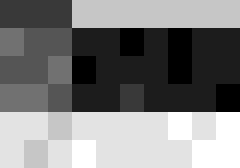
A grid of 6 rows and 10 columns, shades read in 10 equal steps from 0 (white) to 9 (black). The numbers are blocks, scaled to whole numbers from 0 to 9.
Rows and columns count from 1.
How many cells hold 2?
9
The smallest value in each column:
1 1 1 0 1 1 1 0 0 0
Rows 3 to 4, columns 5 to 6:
8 8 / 8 7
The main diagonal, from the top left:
7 6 5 8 1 1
